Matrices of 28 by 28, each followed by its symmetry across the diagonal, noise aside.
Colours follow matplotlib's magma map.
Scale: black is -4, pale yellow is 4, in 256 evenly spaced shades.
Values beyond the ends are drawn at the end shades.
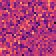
symmetric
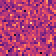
neither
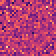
symmetric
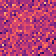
symmetric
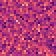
antisymmetric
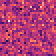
antisymmetric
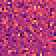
antisymmetric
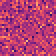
symmetric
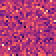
neither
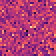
antisymmetric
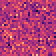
antisymmetric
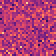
neither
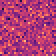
neither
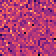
symmetric
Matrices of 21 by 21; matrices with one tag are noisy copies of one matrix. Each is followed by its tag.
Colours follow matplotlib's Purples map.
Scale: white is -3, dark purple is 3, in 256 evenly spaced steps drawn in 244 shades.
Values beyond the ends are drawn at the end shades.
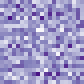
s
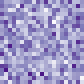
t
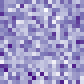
t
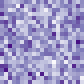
t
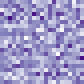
s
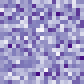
s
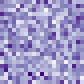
t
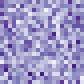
t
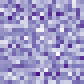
s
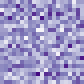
s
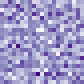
s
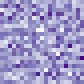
s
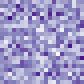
s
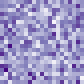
t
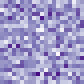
s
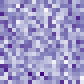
t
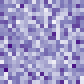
t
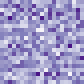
s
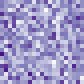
t
